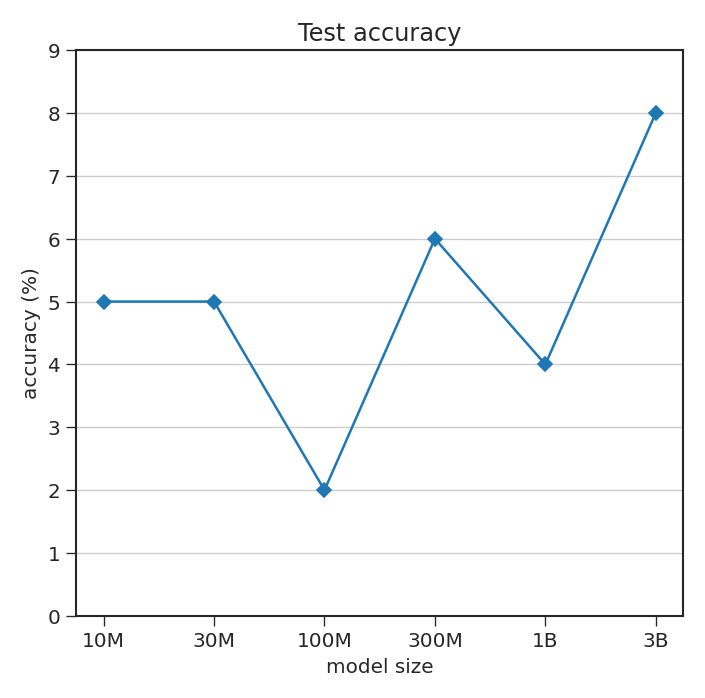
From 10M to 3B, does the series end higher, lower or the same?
higher
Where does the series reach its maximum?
3B
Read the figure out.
Title: Test accuracy
x-axis: model size, ticks 10M 30M 100M 300M 1B 3B
y-axis: accuracy (%), ticks 0 1 2 3 4 5 6 7 8 9
Values:
5 5 2 6 4 8
